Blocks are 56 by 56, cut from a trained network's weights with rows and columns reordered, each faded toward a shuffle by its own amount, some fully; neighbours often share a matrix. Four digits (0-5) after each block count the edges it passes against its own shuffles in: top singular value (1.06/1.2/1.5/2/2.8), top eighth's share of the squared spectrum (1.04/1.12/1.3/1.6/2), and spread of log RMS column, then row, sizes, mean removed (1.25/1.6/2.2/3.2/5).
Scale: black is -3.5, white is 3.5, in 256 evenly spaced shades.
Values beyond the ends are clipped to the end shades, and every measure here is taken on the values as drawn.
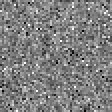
0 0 0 0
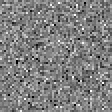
1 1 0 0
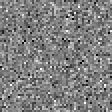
1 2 0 1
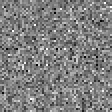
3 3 1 1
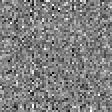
3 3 2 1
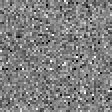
1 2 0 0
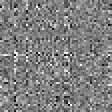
3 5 3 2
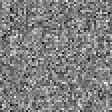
3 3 1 0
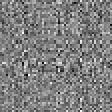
4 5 3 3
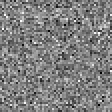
2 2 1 1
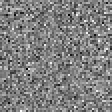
0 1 0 0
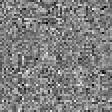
3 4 2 2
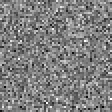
0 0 0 0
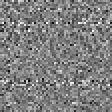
3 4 0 3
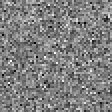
0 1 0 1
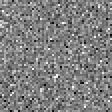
0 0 0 0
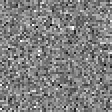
2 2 0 0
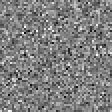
0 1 0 0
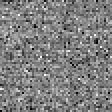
2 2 1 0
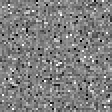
0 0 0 0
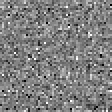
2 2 1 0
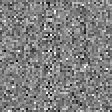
3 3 2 1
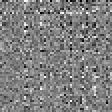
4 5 3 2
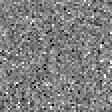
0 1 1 0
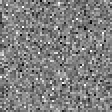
1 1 0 0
